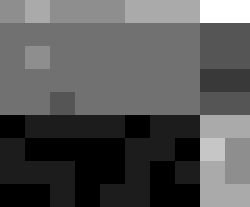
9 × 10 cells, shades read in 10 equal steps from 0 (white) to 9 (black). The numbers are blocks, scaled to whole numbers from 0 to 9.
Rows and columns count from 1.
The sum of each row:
28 52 51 54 53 72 75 74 75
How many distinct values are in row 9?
3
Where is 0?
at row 1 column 9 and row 1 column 10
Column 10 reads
0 6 6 7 6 3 4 4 3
